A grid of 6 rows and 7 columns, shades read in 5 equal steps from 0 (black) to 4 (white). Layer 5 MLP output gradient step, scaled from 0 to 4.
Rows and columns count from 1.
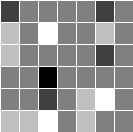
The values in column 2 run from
2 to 3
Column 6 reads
1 3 1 2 4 2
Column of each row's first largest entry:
2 3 1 1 6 3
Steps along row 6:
same up down up down same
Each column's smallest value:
1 2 0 2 2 1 2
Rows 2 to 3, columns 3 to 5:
4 2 2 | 2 2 2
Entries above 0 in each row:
7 7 7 6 7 7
